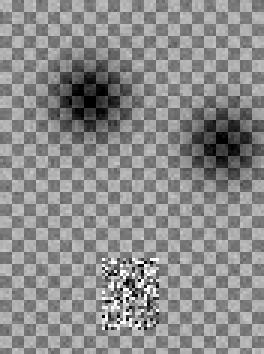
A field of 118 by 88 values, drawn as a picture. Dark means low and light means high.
The bottom middle is the roughest part. Two dips sink into the field. The halves do not mirror each other. In the bottom middle lies a patch that is rougher than the rest.
